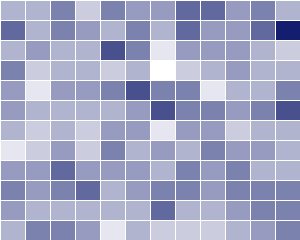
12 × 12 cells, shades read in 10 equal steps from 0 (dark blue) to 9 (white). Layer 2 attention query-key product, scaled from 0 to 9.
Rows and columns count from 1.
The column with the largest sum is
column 2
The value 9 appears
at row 4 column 7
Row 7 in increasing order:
5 5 5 5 6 6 6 6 7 7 7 8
